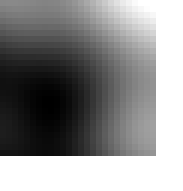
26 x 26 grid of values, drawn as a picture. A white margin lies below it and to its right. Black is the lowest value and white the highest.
The texture varies smoothly and slowly. The bottom left is the calmest part. There is an overall slope up to the top right. The top right is the ninth with the highest average. No lone cell stands out from its neighbours. There are no regular stripes.
